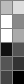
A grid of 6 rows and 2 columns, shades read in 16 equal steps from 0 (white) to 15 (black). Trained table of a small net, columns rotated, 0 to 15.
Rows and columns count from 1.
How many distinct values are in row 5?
2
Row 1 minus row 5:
-6 -10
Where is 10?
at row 4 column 2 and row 5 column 1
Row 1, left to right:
4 2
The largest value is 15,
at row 6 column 2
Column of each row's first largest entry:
1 2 2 1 2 2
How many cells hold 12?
1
